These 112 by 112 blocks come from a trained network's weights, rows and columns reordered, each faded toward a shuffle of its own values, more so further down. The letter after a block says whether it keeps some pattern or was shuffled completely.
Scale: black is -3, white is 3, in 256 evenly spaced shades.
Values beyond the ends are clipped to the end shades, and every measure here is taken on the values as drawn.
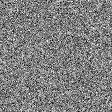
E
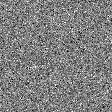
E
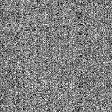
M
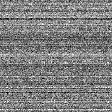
M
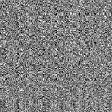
M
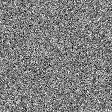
E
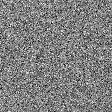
E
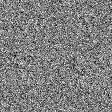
E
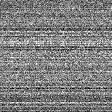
M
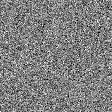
E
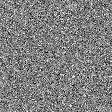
E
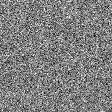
E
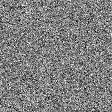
E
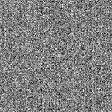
M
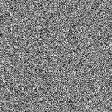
M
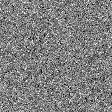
E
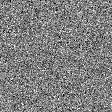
E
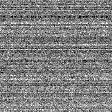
M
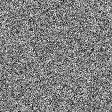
E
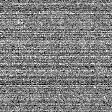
M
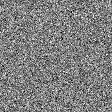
E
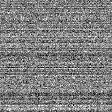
M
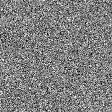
E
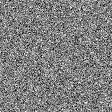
E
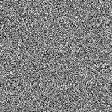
M
